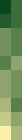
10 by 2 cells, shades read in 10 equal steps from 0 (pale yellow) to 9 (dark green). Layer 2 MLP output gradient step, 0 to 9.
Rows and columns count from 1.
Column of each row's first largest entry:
1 1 2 2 1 2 2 2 2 2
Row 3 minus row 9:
3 2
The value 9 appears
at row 1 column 1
